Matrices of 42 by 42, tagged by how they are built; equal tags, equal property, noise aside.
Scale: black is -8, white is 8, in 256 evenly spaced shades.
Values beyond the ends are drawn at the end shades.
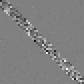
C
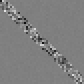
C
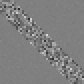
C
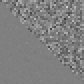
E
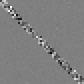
C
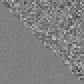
E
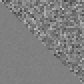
E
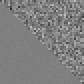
E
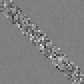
C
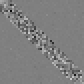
C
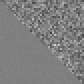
E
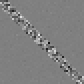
C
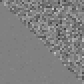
E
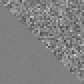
E
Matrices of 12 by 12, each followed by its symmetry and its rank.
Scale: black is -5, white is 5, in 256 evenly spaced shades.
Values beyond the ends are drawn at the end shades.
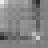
symmetric, rank two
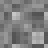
symmetric, rank two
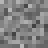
neither, full rank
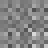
symmetric, rank two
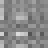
neither, rank two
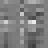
neither, rank two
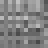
neither, rank two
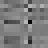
neither, rank two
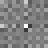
symmetric, rank two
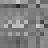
neither, rank two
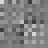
symmetric, rank two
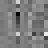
neither, rank two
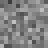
neither, full rank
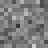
neither, full rank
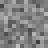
neither, full rank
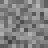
neither, full rank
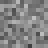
neither, full rank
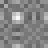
symmetric, rank two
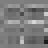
neither, rank two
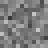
neither, full rank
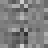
neither, rank two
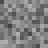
neither, full rank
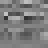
neither, rank two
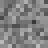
neither, full rank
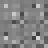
symmetric, rank two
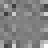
symmetric, rank two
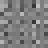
neither, rank two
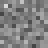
neither, full rank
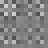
symmetric, rank two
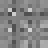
symmetric, rank two
